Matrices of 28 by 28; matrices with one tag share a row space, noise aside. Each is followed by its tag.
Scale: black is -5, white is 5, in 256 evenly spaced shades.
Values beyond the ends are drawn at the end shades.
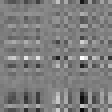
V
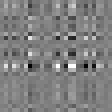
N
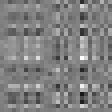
V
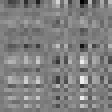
V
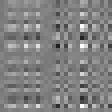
V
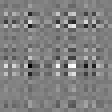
N
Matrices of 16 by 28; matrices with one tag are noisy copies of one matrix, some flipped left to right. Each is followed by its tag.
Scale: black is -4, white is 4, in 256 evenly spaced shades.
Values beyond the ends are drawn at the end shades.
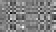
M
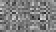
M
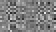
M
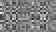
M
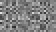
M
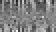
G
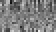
G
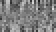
G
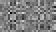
M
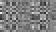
M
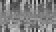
G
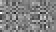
M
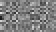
M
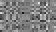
M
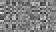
M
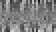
G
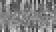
G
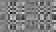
M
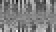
G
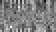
G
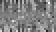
G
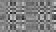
M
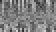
G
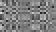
M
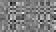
M
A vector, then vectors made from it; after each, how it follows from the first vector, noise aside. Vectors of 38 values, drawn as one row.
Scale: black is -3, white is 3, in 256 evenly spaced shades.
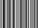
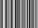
negated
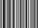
copied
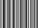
copied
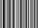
copied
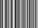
negated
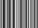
copied
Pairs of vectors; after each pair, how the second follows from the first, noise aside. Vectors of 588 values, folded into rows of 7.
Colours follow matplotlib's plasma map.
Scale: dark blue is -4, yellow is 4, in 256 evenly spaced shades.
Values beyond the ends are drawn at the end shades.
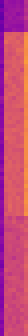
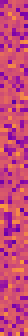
shuffled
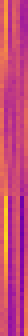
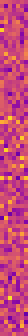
shuffled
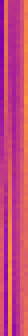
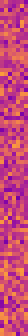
shuffled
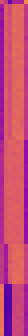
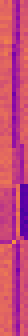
wrapped around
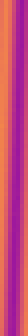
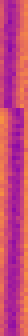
wrapped around
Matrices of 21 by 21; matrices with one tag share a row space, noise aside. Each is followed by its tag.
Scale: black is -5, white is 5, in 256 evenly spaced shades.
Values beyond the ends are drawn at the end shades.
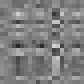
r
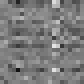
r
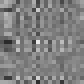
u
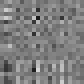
u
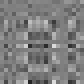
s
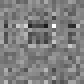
s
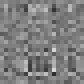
s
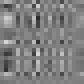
u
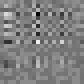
u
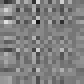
u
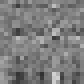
r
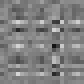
r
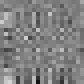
u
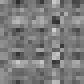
r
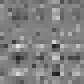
r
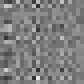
u
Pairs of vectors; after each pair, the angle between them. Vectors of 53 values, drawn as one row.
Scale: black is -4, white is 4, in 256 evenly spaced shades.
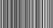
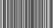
partly aligned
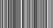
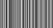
partly aligned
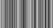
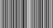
partly aligned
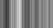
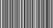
orthogonal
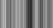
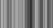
nearly parallel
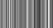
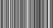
nearly parallel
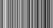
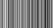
nearly parallel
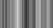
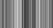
nearly parallel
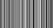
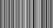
nearly parallel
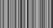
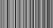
orthogonal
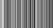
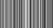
orthogonal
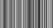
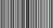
orthogonal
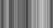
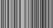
partly opposed
